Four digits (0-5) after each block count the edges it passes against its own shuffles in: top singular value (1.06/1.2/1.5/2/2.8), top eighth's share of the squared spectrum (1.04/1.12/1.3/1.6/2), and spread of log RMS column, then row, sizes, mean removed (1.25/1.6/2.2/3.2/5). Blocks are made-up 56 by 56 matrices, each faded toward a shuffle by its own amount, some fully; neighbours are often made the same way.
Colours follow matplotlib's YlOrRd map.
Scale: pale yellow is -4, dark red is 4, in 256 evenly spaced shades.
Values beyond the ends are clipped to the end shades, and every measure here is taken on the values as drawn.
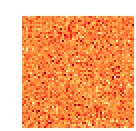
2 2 0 0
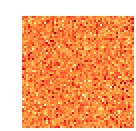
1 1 0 0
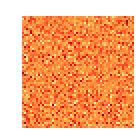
4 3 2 2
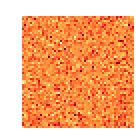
3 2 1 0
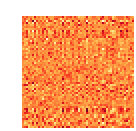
4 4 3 3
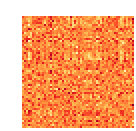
4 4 2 2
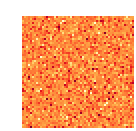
2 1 0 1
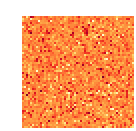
1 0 0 0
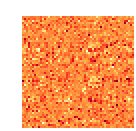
3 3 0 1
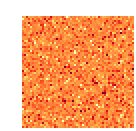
0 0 0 0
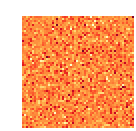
0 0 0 0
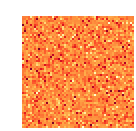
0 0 0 0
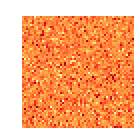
2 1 0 0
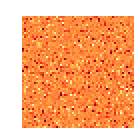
1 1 0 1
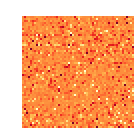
2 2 0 1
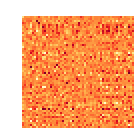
4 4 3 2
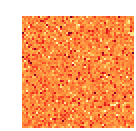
1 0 0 0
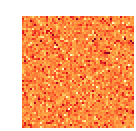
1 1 0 0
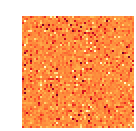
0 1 1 0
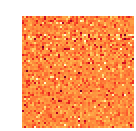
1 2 0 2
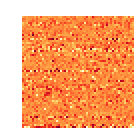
2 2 0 3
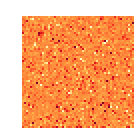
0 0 0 0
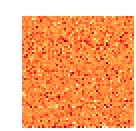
1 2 0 2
